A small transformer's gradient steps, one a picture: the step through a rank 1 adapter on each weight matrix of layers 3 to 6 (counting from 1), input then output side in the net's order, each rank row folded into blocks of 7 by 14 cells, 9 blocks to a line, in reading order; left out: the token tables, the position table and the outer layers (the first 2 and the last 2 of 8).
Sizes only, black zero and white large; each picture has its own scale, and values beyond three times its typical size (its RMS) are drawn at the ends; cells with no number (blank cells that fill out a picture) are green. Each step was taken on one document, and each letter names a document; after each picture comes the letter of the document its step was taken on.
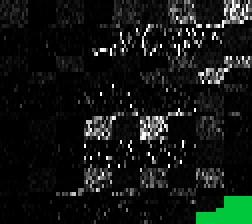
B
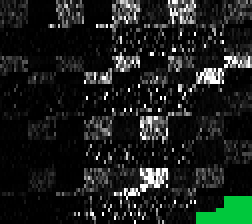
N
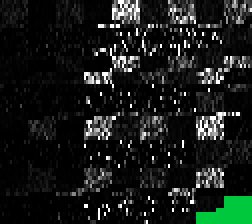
B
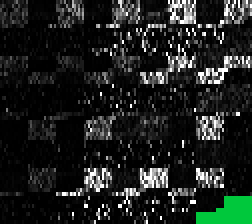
B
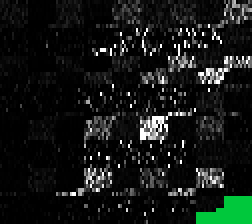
B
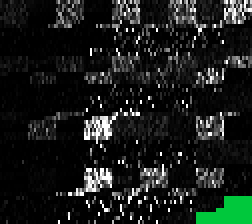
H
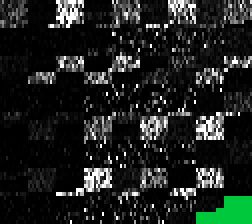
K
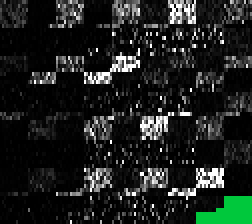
K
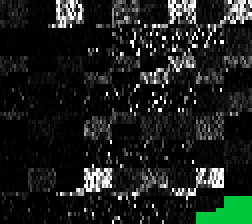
K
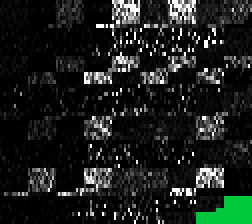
N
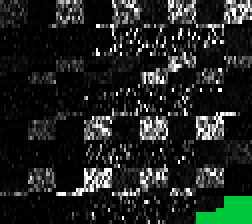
N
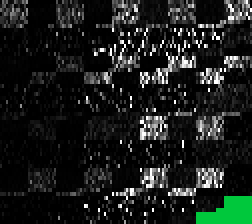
B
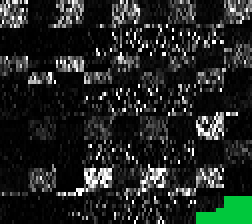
N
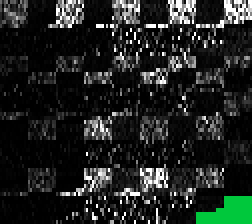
N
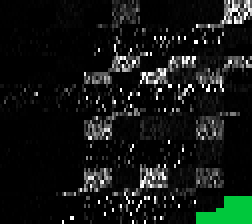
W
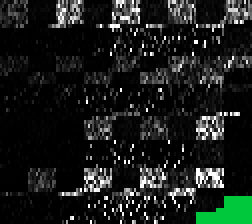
W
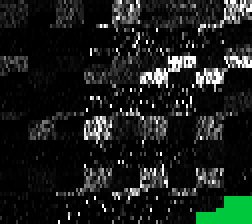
H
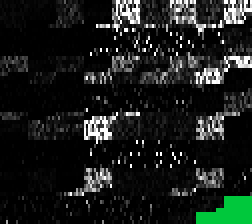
H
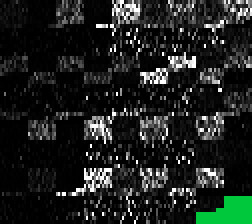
N
